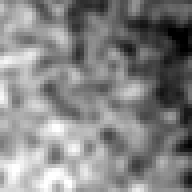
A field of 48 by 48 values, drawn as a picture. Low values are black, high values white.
Slope: up to the bottom left. Grain: blotchy. Mirror symmetry: none. Stripes: none. Ninth with the highest average: bottom left. Lone odd cells: none.
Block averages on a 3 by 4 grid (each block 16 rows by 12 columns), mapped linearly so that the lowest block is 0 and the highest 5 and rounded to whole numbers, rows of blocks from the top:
4210 / 4331 / 5532
